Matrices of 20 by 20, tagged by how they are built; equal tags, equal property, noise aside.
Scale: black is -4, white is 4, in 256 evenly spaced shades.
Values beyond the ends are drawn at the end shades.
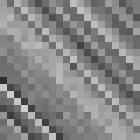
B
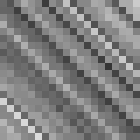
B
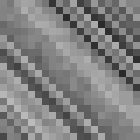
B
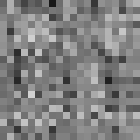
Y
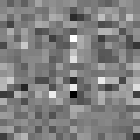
Y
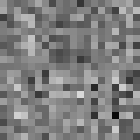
Y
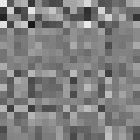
Y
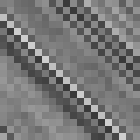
B
